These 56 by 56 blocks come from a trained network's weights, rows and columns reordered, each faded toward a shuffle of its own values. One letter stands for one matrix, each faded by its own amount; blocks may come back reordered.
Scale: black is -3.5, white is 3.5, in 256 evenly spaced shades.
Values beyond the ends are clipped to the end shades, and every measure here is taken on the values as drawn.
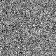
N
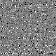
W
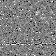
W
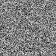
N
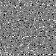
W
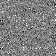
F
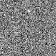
F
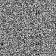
N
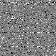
W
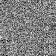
N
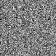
N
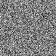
N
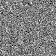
F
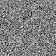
F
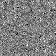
F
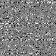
W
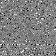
W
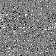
W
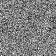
N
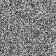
N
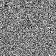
N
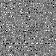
W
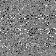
W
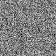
N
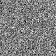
N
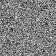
N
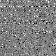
W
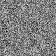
N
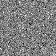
F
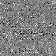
W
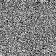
N
